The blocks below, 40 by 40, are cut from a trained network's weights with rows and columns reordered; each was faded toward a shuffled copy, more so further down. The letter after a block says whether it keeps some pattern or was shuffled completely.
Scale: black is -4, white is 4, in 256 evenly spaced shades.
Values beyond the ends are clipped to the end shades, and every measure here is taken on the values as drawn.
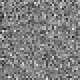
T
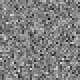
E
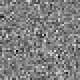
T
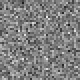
E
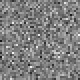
T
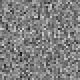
T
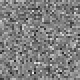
E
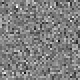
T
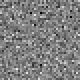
E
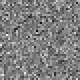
E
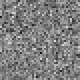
E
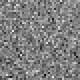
E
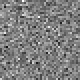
T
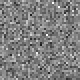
E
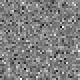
E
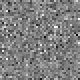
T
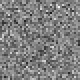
T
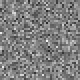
T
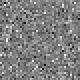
E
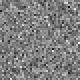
E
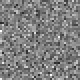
E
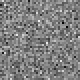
E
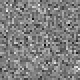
T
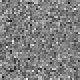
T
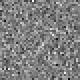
E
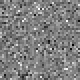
E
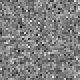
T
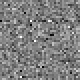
T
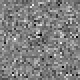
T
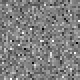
E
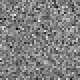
E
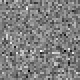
T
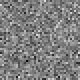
T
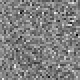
E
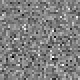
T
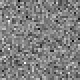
E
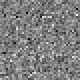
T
